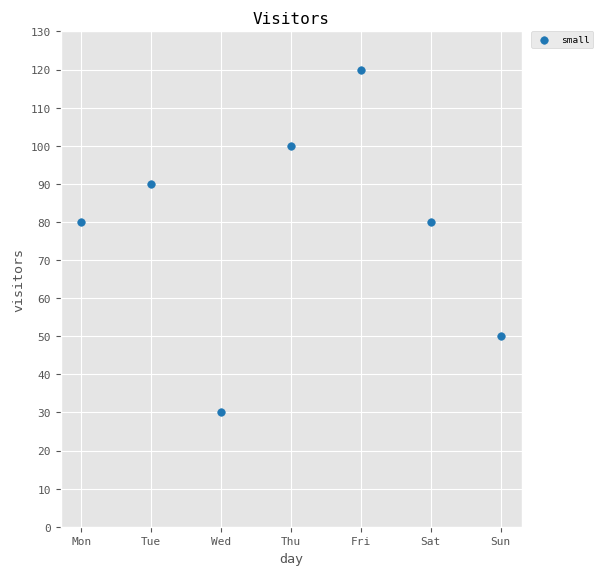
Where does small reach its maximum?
Fri
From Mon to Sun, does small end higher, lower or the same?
lower
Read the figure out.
Title: Visitors
x-axis: day, ticks Mon Tue Wed Thu Fri Sat Sun
y-axis: visitors, ticks 0 10 20 30 40 50 60 70 80 90 100 110 120 130
Legend: small
Values:
small: 80 90 30 100 120 80 50
